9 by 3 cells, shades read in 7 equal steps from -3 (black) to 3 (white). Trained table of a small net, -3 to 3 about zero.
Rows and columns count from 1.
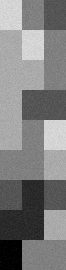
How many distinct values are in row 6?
2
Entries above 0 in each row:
1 2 2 1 2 1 0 1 0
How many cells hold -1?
5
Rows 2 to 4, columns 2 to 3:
2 0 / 1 0 / -1 -1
